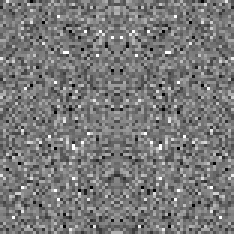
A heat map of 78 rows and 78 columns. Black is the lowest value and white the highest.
Overall the values sit about 50% of the way up the scale. There are no regular stripes. The grain is fine, like static. There is no overall slope. No single row or column stands out from its neighbours. The left and right halves mirror each other.
